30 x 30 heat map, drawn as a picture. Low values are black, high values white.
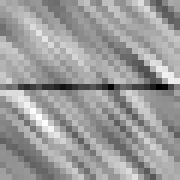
On average the colour sits 60% of the way up the scale. The halves do not mirror each other. The grain runs diagonally down to the right. Row 15 stands out from the rest. There is no overall slope.
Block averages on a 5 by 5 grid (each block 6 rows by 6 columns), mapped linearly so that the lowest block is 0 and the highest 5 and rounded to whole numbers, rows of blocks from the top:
3 2 2 4 2
4 5 4 1 5
4 0 1 2 0
2 5 2 1 2
0 2 3 3 3
